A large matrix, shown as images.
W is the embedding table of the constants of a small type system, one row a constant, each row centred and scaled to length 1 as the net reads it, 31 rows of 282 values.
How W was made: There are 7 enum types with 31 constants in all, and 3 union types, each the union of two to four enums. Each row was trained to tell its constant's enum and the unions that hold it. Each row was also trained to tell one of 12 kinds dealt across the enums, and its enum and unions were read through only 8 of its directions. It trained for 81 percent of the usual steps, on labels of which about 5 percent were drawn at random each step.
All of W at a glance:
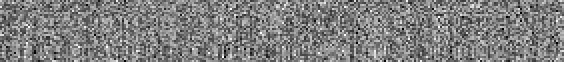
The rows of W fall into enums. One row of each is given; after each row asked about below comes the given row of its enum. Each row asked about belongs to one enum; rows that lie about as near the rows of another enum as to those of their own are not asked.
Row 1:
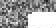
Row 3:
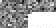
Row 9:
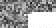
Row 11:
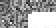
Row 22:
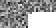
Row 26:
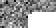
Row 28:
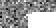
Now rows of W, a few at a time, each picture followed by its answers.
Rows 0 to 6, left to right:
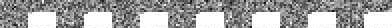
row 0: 26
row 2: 22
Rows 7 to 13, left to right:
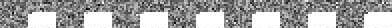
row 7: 1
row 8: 3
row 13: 1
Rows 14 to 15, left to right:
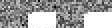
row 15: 9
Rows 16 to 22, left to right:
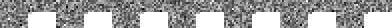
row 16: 3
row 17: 9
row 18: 22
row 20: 11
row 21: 1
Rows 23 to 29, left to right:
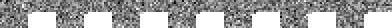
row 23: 28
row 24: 26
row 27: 26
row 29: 11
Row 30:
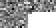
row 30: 22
